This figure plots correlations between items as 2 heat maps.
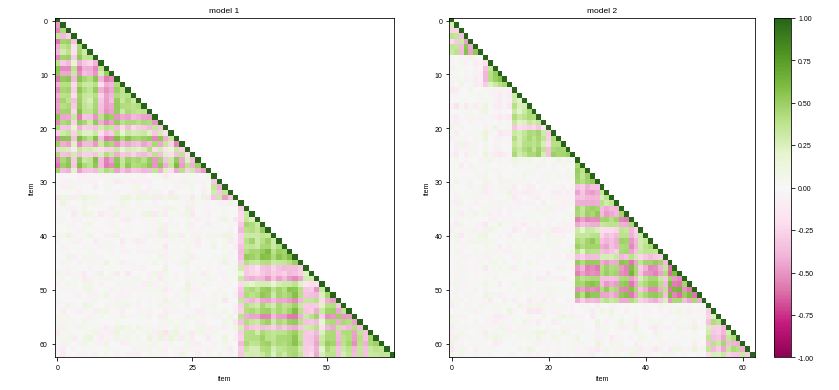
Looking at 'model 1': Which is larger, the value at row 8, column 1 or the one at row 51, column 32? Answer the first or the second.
the second
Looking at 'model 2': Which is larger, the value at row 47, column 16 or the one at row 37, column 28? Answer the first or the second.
the first
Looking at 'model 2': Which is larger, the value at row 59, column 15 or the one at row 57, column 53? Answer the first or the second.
the second
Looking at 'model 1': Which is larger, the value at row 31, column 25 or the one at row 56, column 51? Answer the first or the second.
the second
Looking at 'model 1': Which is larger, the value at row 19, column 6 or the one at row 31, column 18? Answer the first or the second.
the first
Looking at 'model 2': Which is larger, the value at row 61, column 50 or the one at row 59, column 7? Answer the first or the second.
the first
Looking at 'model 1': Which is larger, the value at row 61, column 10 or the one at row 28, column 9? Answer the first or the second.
the second
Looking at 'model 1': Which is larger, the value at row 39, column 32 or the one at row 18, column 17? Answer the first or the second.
the first
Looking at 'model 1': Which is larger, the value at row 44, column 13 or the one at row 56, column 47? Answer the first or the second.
the first
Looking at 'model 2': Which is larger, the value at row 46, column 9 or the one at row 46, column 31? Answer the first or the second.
the second
